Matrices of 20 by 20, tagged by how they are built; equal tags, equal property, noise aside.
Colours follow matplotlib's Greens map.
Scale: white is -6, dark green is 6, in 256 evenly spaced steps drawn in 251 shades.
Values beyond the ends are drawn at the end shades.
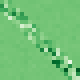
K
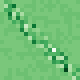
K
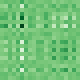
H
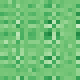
H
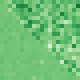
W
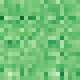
H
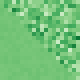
W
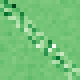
K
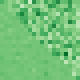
W
